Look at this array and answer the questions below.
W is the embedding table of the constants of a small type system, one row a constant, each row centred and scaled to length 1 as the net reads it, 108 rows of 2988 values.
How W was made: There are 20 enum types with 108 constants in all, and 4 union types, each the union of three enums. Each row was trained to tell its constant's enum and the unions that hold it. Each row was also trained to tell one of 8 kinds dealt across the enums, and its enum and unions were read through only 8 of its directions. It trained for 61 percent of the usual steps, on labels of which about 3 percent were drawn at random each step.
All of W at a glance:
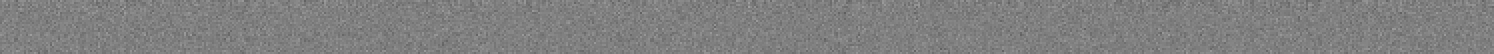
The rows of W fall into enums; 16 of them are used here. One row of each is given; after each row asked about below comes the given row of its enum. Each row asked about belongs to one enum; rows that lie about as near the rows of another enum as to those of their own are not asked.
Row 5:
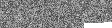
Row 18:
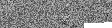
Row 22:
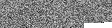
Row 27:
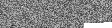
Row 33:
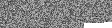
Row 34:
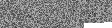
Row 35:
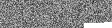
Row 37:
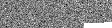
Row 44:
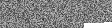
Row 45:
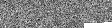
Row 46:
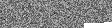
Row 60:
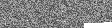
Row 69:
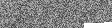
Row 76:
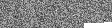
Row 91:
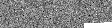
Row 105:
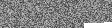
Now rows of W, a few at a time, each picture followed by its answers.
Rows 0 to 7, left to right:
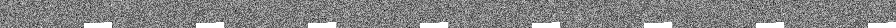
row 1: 69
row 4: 27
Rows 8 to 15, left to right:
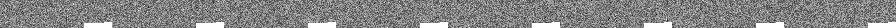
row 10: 45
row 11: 60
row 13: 34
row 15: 34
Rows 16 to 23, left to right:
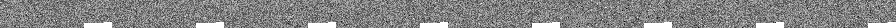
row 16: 60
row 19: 22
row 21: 5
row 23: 60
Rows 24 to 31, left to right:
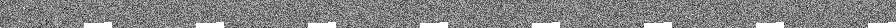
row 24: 33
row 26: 34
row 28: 27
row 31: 18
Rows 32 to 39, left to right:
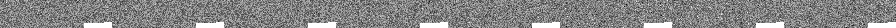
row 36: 18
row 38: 37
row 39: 27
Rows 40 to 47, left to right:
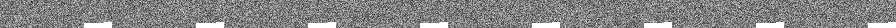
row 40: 5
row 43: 69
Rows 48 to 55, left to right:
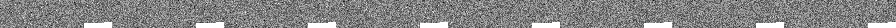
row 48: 91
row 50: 37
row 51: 91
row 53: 22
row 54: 46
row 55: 35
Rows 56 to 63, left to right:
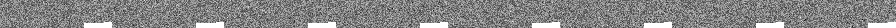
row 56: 60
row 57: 18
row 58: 34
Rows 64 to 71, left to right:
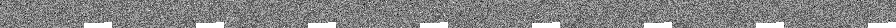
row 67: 35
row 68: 18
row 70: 105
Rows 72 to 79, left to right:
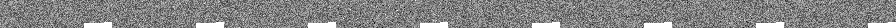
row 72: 69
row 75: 18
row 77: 46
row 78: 76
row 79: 69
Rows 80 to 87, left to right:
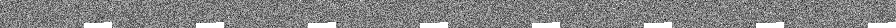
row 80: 35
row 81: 69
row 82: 27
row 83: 76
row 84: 45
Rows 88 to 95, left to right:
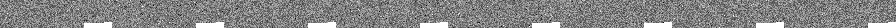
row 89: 45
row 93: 22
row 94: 105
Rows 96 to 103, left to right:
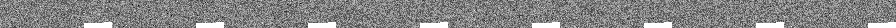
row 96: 60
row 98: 37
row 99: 34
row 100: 5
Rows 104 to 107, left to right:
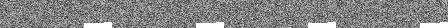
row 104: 27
